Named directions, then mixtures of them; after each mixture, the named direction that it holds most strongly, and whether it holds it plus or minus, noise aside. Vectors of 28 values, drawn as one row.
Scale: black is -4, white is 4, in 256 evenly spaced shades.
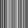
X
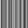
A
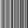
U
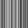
X, plus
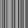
X, plus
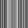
X, plus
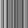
U, plus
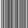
X, minus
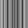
A, minus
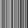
U, plus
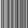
U, plus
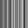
U, minus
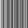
U, plus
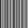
A, minus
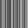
U, minus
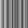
U, plus
